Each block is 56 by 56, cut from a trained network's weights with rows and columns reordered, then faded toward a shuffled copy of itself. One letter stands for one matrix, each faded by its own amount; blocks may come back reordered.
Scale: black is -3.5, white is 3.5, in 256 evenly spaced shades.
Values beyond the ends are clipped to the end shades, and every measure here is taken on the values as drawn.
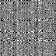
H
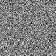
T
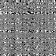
H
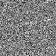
T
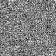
T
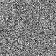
T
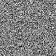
T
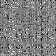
H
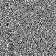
T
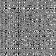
H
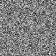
T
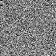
T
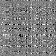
H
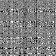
H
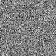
T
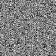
T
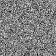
T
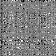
H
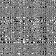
H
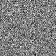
T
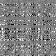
H
